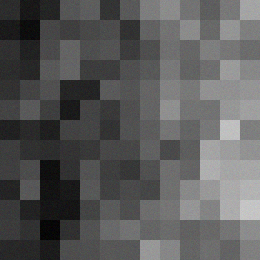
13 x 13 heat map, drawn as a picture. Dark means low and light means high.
No regular stripes run through it. Values rise toward the right. The ninth with the lowest average is the bottom left.
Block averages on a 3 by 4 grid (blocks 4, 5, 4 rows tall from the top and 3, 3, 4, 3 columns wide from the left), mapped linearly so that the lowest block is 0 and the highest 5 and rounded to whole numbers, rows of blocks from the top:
0234 | 1135 | 0135
